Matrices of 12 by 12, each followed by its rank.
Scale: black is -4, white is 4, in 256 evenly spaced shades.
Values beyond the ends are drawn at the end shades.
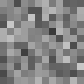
full rank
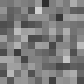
full rank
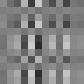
one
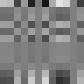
one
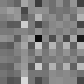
two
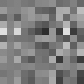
two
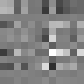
two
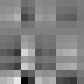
one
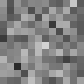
full rank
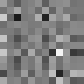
two
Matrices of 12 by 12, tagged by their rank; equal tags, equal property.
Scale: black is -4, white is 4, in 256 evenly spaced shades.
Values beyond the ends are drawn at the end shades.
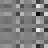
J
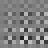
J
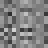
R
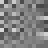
R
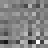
R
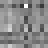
R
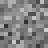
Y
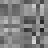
R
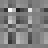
J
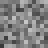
Y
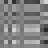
J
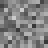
Y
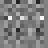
R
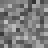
Y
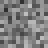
Y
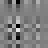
J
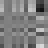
J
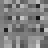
R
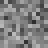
Y
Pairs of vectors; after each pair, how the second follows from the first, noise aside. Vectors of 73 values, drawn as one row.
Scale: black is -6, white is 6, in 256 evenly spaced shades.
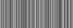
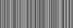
negated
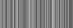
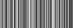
scaled up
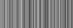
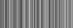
negated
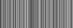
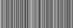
negated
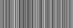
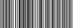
scaled up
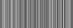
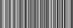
scaled up
